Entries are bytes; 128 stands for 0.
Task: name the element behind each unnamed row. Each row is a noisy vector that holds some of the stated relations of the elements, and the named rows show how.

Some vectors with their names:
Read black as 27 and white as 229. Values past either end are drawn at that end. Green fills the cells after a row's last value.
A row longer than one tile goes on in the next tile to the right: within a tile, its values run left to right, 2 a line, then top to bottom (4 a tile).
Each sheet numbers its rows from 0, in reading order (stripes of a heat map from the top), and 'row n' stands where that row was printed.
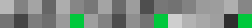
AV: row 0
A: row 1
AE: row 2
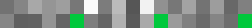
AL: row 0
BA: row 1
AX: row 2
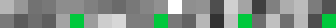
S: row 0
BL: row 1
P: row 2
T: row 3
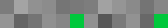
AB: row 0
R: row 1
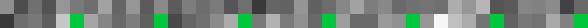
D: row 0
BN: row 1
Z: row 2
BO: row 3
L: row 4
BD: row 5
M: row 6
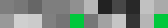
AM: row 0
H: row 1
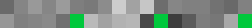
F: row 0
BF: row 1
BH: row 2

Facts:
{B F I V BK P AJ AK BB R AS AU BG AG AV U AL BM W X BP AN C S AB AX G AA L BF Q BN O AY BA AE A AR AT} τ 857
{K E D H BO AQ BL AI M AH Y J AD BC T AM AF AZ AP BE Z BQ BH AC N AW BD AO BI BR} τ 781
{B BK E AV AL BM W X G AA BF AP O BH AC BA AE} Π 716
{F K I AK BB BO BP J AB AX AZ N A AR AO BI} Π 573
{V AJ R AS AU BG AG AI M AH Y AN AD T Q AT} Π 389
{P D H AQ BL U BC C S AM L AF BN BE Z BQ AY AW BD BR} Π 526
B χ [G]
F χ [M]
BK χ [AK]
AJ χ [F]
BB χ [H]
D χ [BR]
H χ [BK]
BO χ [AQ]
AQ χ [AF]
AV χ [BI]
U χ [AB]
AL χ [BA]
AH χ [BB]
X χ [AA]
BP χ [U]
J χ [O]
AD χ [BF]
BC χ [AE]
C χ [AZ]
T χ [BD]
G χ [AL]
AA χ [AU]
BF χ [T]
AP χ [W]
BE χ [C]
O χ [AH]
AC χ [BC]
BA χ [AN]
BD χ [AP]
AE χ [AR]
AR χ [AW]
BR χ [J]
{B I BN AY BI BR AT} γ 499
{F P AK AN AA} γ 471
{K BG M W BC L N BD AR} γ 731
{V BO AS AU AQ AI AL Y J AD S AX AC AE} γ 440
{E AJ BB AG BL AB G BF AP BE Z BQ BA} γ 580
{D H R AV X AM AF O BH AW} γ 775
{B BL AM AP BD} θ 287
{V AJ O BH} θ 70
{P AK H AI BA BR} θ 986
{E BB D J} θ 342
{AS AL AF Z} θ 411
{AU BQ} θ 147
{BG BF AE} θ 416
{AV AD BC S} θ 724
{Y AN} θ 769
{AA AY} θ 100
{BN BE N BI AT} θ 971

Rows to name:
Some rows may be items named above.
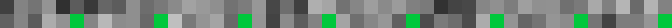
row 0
N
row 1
AQ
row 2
BG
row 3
O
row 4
X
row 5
J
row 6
AB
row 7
AJ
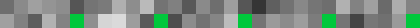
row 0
AR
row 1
AP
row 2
BC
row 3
BE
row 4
AV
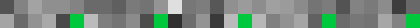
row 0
AA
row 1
BK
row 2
Y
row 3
BG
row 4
M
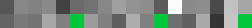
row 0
M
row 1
AR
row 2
AK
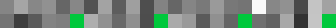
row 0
AS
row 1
AY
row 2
BP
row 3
AK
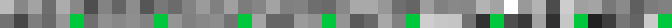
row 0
AV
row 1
AW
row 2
F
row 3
L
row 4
W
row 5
B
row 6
AN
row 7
E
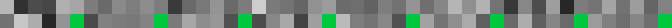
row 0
BR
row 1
AD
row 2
AC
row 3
AI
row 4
BK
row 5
G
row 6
BI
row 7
AX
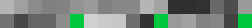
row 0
V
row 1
B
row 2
AH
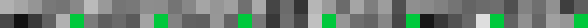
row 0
AU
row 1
S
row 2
AL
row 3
BB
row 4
AT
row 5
BQ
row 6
K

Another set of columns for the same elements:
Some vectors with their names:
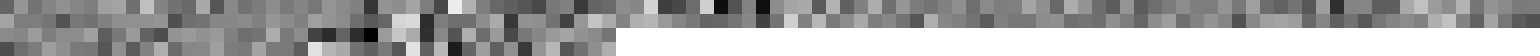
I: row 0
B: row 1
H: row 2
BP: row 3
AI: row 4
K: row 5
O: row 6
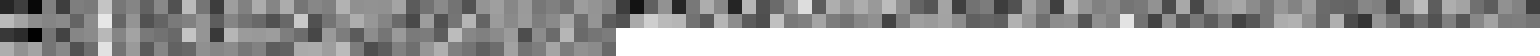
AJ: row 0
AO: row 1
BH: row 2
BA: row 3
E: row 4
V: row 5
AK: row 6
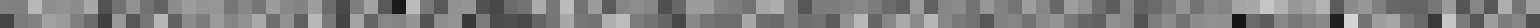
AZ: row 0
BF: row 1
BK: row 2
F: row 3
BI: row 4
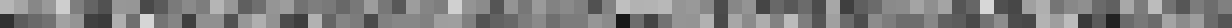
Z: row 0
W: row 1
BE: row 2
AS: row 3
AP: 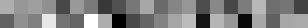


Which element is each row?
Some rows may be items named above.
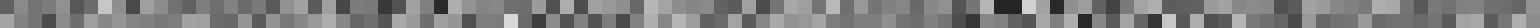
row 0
AR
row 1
BA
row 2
AW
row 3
AL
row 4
BK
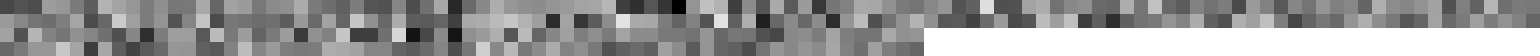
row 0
AN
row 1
AD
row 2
O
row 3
AS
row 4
AK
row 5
D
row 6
H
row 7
BO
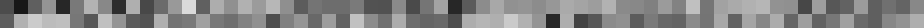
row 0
BH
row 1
AD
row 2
AY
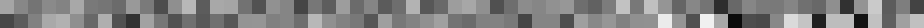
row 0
E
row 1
X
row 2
BD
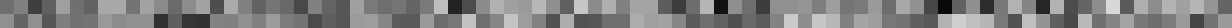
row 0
AU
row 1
Y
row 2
BR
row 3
BH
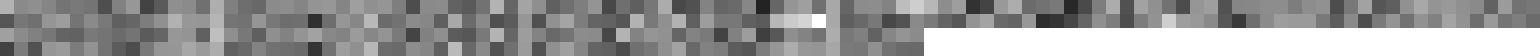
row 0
AQ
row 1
BQ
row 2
BC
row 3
J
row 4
M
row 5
AC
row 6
BQ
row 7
AQ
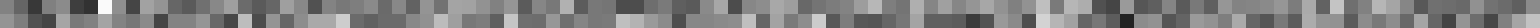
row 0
AE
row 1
P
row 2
AV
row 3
AT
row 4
AA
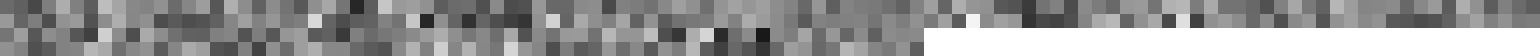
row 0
BG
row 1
BB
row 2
L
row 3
T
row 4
BG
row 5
G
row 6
S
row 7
AH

